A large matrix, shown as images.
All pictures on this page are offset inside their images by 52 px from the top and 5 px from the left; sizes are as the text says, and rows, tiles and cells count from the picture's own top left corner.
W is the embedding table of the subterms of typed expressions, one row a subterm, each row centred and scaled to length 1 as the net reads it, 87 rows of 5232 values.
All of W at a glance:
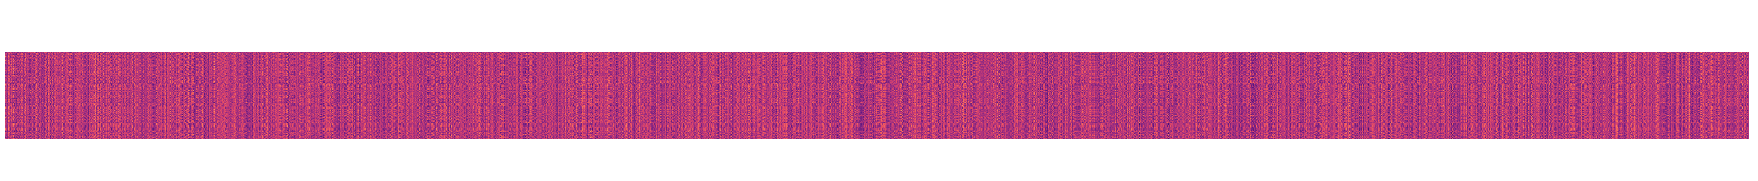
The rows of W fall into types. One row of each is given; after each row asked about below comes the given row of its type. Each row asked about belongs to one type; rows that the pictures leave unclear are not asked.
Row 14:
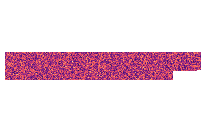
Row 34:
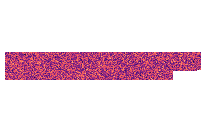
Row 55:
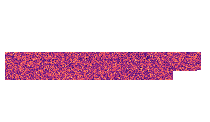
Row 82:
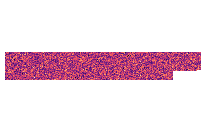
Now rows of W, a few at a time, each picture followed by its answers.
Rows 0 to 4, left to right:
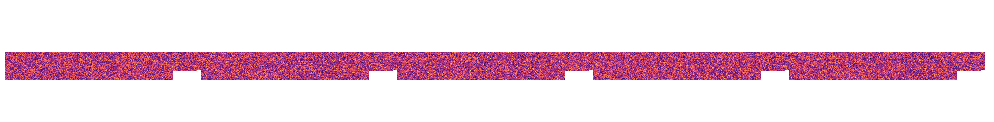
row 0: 14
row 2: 34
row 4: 55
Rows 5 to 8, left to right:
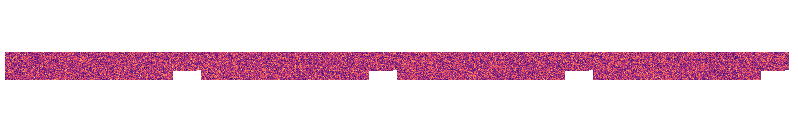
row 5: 82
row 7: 34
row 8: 55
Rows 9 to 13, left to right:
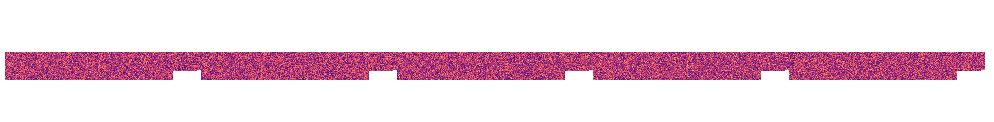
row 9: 14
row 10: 82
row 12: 14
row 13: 34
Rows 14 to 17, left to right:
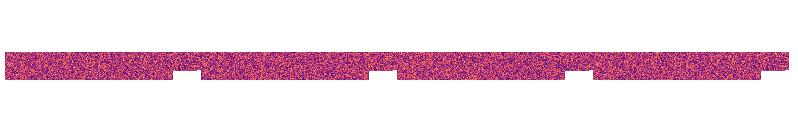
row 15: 82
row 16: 55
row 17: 14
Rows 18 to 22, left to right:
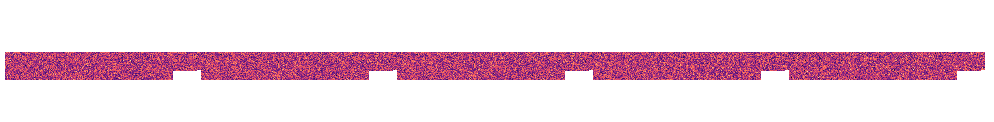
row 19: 34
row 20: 34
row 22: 34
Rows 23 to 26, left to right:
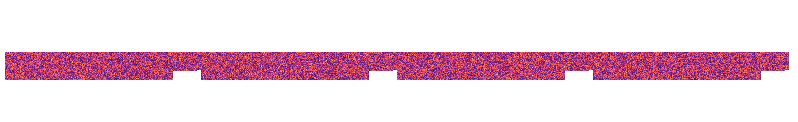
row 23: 55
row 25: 14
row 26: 82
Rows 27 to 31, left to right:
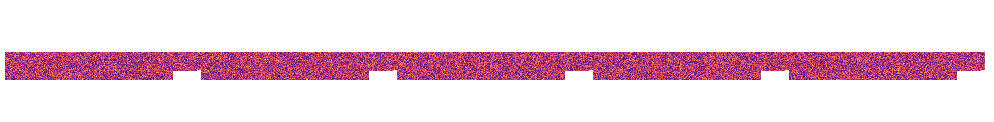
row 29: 14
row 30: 14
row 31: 82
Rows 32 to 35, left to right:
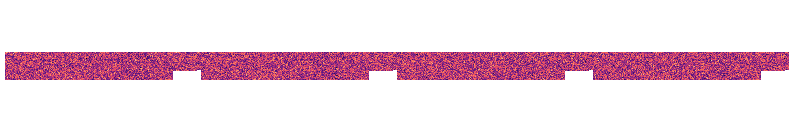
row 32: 55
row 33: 34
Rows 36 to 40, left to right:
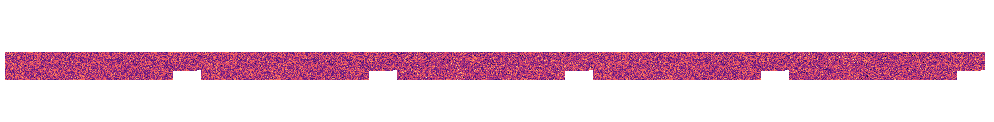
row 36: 55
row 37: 55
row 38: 82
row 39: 55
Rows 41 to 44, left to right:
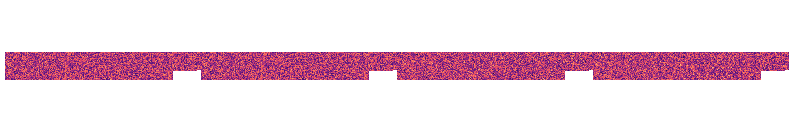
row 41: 82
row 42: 82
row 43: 34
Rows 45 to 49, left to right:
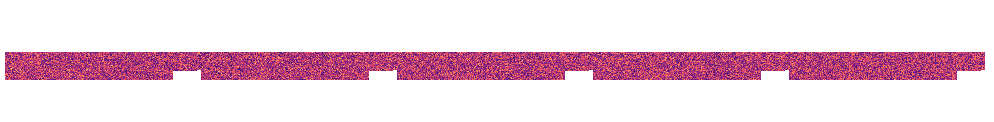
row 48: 34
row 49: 82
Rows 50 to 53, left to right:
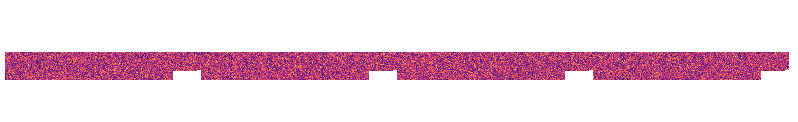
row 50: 82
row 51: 34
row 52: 34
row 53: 14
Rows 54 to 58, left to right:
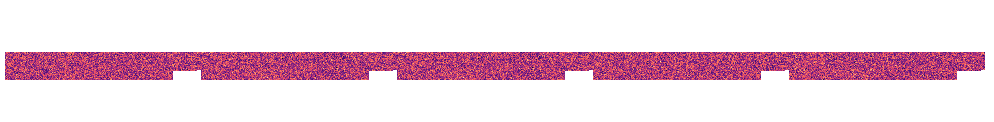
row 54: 14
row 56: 55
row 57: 14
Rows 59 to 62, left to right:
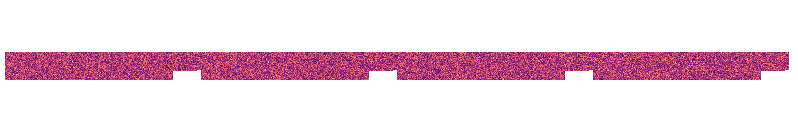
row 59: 14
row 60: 55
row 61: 14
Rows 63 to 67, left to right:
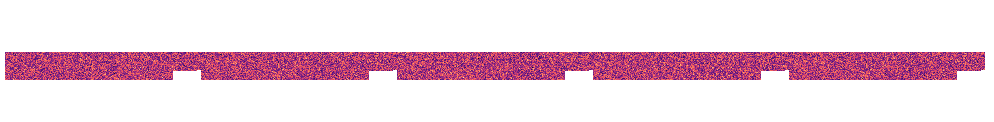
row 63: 14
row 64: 34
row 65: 55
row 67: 34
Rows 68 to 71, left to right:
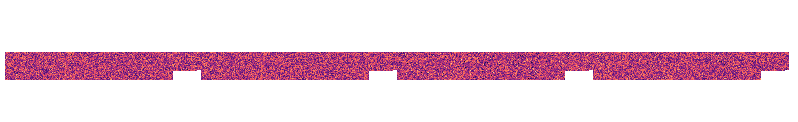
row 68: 14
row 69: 82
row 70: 34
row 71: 55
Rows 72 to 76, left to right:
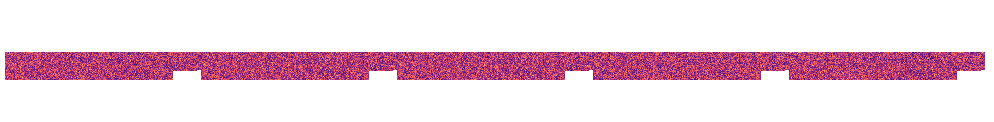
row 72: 55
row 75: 82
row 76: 55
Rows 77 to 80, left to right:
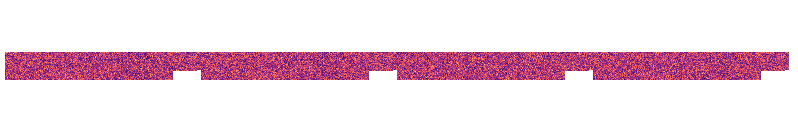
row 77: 55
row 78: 34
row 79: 34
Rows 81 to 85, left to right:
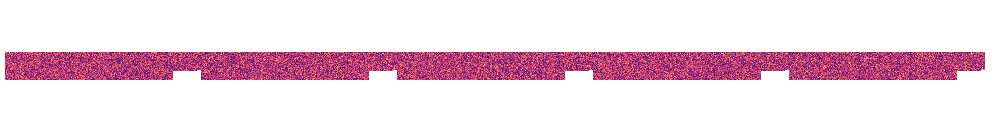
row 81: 55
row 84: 34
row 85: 34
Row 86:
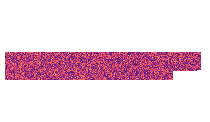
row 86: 55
